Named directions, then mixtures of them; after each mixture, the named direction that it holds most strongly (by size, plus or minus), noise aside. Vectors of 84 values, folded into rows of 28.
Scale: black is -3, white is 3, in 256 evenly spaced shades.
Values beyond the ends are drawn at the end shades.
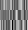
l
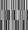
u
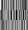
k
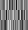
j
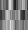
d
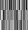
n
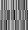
u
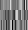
l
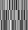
j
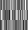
u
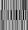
k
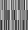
u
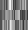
d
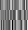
l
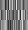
j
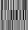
k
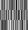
j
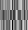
l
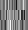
j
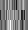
j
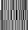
k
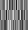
j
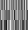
u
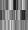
d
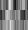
d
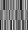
l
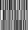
n
